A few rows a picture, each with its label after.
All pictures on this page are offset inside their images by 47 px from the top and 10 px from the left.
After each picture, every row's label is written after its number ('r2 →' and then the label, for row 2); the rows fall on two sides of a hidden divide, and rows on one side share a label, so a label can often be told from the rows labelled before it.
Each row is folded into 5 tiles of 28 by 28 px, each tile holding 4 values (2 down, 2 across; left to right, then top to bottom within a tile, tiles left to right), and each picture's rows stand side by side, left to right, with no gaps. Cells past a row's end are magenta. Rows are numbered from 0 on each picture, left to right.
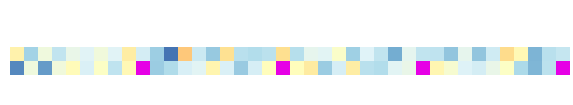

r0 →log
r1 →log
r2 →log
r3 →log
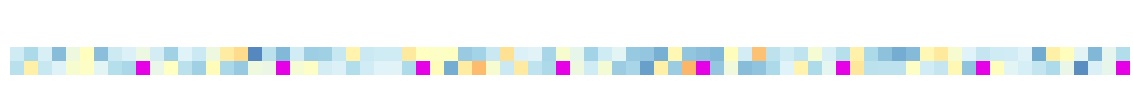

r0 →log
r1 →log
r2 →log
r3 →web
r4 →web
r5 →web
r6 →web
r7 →log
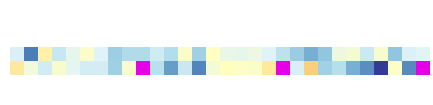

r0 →log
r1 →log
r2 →log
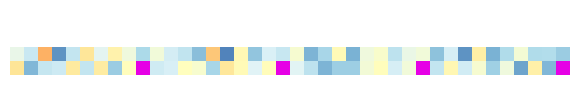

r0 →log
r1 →log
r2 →web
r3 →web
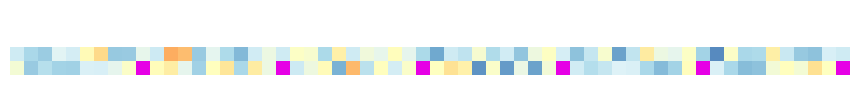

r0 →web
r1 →log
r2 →web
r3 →web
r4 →log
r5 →log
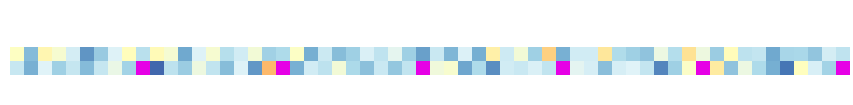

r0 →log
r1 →web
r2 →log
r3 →log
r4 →log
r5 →web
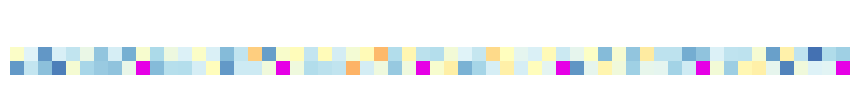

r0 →web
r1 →web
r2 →log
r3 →log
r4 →web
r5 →web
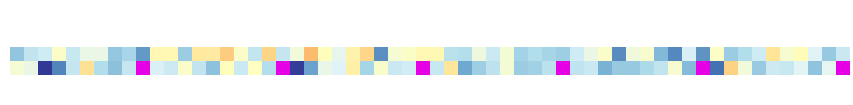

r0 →log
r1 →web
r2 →web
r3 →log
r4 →log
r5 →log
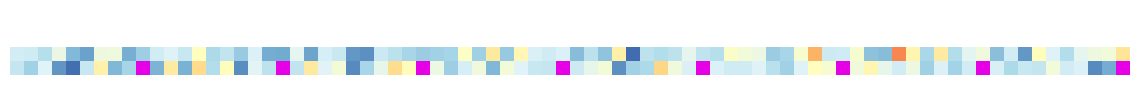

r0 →web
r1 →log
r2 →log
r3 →log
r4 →web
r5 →web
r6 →web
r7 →web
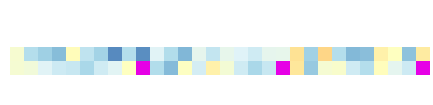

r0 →log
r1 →web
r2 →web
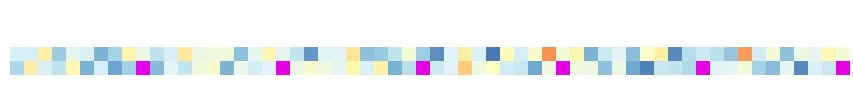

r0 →log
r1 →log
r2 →log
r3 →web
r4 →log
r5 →log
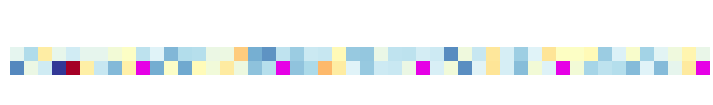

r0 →log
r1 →log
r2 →web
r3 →log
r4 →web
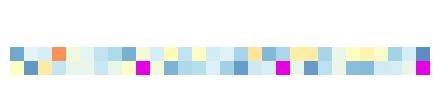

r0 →web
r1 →web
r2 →web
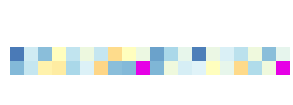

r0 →web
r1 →log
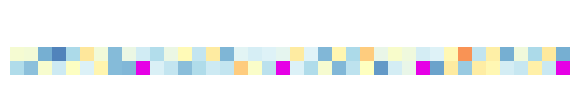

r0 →web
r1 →log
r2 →web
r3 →log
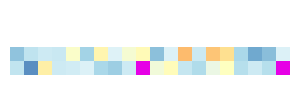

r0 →web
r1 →log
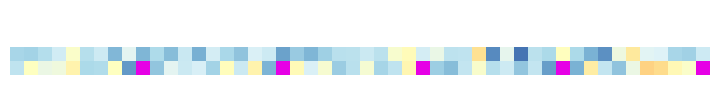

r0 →log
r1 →log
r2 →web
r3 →web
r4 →log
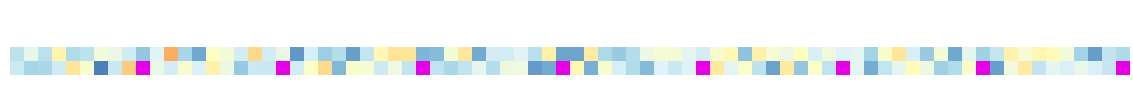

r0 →web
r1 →web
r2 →web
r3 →log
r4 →web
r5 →web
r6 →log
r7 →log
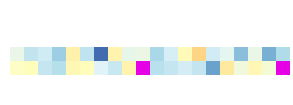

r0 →log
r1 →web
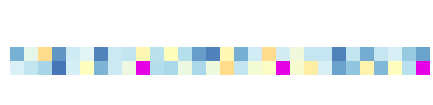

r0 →log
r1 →web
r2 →log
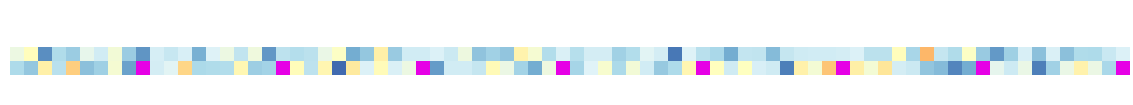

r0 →web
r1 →web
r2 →web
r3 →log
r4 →log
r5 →web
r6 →web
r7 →log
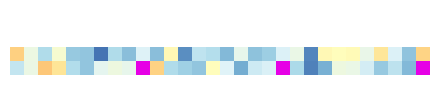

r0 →web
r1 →web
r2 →log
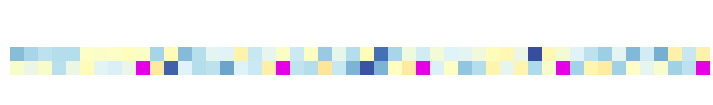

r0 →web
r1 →web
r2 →web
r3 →log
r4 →web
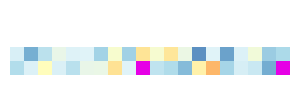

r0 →web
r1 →log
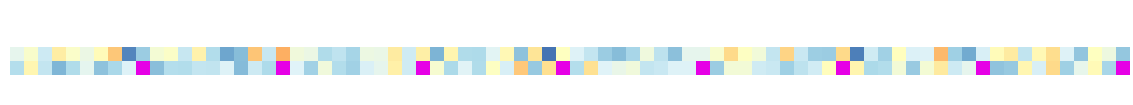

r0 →web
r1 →web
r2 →web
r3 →web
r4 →log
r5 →web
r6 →web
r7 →web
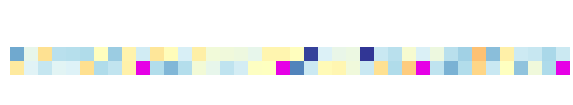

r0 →log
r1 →web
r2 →log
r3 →web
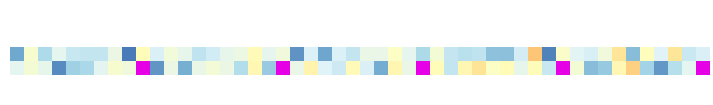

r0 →web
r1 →log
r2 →web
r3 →web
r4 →web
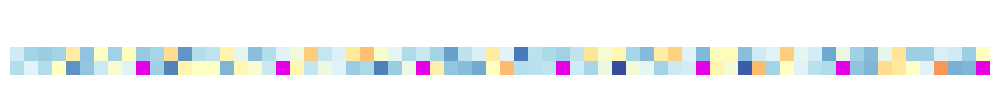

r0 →log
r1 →web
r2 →web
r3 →log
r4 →web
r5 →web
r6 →web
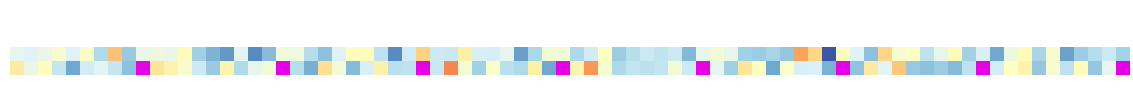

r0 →web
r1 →log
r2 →web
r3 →log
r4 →log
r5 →web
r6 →log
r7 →log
